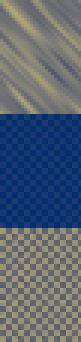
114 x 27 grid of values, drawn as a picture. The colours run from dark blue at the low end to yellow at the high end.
The table splits into 3 rows of 1 panel. Panel 1,1: middling, slanting down to the right. Panel 2,1: very low, checkered, faint in contrast. Panel 3,1: middling, checkered, strong in contrast.
